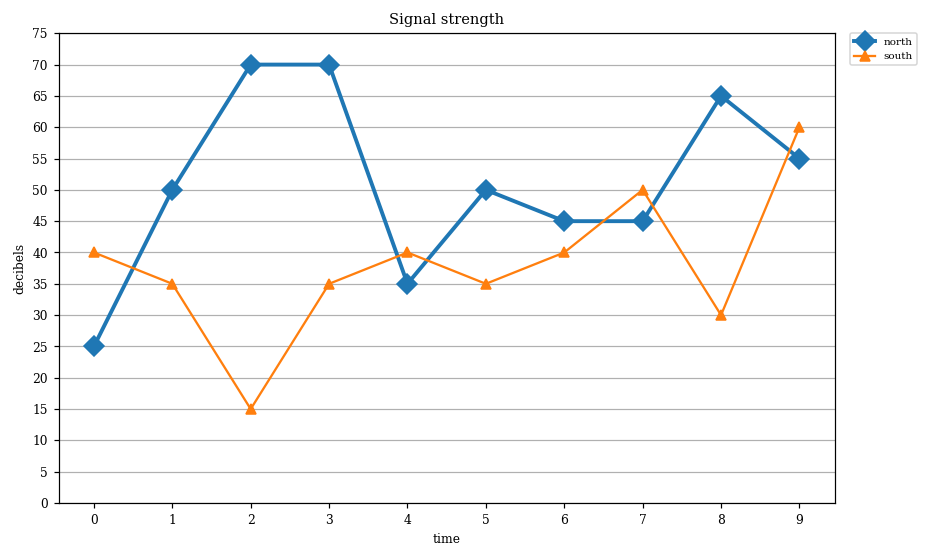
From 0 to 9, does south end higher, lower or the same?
higher
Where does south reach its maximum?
9
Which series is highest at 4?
south
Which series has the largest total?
north
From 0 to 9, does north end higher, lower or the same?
higher
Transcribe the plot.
Title: Signal strength
x-axis: time, ticks 0 1 2 3 4 5 6 7 8 9
y-axis: decibels, ticks 0 5 10 15 20 25 30 35 40 45 50 55 60 65 70 75
Legend: north, south
Values:
north: 25 50 70 70 35 50 45 45 65 55
south: 40 35 15 35 40 35 40 50 30 60
